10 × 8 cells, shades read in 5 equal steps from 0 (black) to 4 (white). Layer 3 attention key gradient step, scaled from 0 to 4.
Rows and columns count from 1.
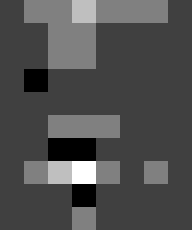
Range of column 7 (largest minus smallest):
1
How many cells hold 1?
57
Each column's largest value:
1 2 3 4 2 2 2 1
